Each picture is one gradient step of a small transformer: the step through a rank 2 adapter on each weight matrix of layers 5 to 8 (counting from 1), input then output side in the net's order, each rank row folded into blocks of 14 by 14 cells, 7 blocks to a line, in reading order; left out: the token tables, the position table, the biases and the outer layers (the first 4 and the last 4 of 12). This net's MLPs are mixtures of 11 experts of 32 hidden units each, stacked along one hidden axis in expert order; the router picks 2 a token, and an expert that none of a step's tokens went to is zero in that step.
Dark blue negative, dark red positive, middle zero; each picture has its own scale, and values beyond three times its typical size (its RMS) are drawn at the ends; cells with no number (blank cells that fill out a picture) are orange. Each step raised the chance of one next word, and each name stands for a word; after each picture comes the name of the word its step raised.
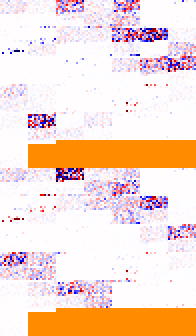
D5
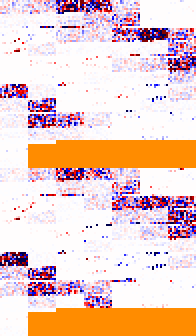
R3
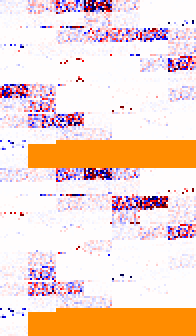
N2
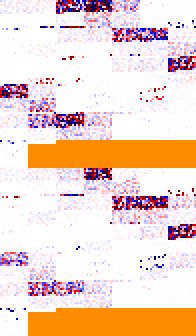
N2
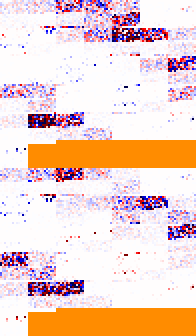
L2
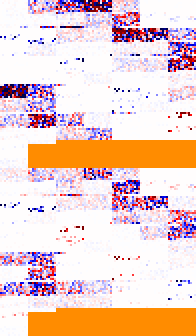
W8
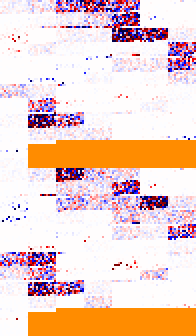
L2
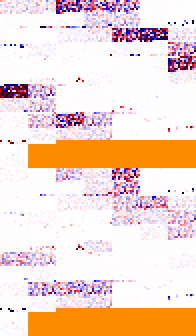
W8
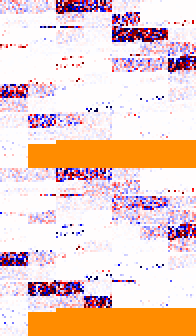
R3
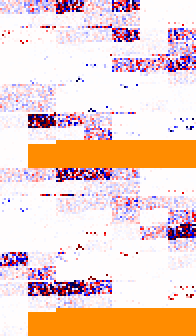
L2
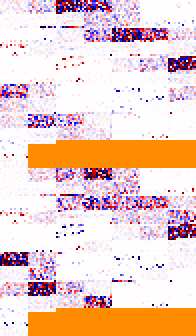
R3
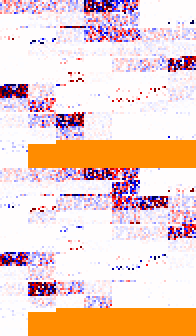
N2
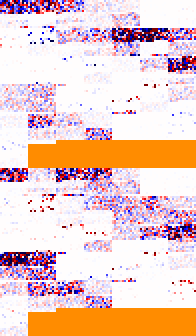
D5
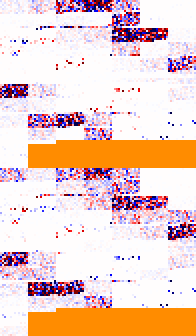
N2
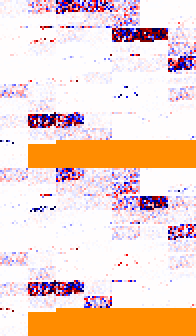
L2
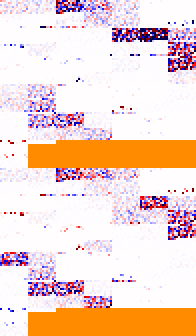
D5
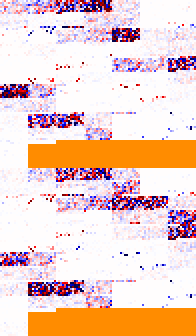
N2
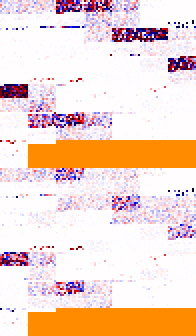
W8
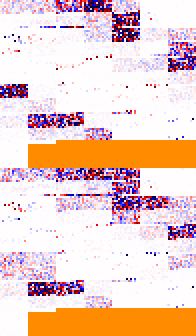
N2
